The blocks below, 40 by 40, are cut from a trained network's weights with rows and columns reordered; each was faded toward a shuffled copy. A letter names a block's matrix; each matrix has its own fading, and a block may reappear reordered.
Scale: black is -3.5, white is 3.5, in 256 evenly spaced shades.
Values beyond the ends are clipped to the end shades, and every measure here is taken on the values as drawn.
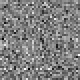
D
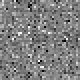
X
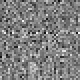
D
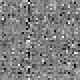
X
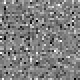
X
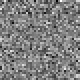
D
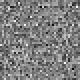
D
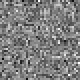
D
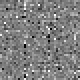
X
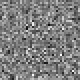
D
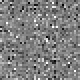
X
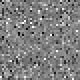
X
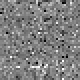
X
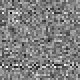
D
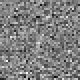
D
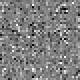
X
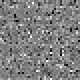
X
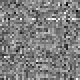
D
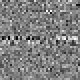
D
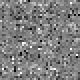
X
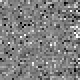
X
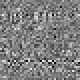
D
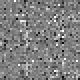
X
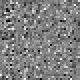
X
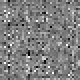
X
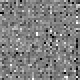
X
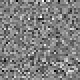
D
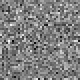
D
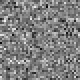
D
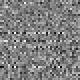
D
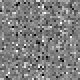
X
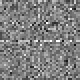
D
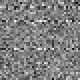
D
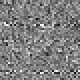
D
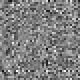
D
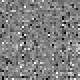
X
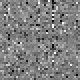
X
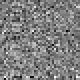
D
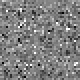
X
